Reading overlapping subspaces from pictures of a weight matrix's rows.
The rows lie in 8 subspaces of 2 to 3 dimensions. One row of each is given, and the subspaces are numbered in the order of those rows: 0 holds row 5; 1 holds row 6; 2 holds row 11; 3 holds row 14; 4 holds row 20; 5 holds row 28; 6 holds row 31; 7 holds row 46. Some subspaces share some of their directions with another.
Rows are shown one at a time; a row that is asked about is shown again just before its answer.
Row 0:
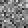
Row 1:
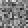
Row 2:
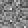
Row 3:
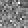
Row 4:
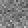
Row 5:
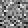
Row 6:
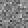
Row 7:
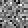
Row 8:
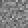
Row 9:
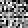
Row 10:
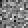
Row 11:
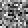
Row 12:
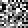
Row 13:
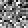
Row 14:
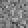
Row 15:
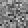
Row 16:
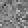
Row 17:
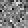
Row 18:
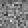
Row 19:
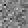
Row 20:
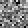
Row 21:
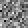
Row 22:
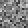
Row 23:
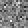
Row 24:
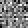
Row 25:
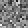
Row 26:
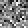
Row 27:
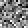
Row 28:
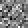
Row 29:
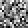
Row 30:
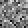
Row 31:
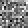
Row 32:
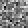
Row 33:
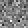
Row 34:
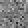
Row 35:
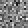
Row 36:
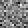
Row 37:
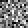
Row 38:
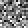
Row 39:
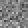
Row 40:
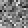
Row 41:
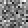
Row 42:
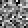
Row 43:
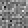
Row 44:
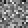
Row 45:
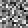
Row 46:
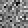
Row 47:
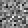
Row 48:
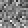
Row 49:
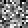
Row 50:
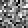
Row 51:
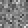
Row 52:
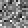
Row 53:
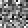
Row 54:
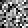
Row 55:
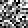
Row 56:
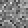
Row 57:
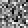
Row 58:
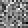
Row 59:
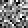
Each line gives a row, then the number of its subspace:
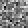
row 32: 6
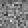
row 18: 2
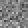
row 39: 5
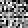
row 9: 6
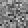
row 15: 2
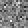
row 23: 7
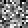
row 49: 1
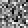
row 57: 3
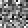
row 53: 4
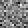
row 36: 0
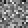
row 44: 1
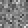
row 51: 4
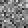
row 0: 7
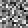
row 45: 3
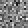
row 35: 7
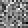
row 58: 0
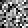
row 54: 4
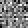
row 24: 6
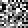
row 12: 0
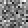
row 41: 1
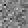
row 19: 5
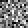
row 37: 3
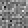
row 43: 6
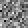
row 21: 5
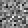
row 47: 3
